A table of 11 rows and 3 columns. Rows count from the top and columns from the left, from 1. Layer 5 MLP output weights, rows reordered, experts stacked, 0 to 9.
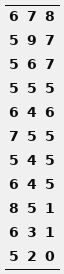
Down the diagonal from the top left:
6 9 7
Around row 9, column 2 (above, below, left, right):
4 3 8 1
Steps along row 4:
same same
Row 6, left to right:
7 5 5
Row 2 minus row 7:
0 5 2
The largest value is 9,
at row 2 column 2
